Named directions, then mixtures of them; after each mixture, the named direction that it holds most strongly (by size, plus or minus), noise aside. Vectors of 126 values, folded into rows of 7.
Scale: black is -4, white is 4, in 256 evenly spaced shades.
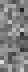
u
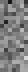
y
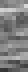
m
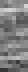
m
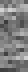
m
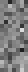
y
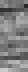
m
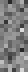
y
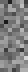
y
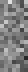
y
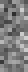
u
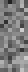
y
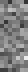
y
